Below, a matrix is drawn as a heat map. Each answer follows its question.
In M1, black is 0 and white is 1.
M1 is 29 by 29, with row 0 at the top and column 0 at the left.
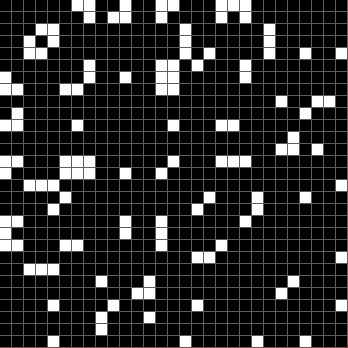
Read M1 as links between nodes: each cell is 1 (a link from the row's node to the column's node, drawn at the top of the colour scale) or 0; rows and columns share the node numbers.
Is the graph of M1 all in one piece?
no
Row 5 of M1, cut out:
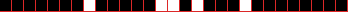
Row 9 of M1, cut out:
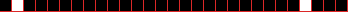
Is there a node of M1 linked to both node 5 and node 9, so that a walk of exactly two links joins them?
no
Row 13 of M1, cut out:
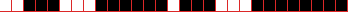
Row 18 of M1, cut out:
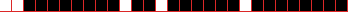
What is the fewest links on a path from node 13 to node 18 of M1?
1
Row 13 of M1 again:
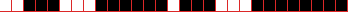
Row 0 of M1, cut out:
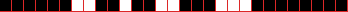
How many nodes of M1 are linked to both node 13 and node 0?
6
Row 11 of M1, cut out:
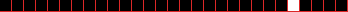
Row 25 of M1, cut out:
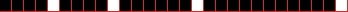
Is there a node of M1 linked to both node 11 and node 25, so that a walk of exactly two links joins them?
no
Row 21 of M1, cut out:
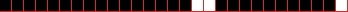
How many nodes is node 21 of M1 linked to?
3
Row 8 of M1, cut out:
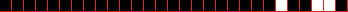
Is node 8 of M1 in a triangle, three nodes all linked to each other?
no
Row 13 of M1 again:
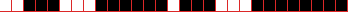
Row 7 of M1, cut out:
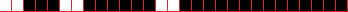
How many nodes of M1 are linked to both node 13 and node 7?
5
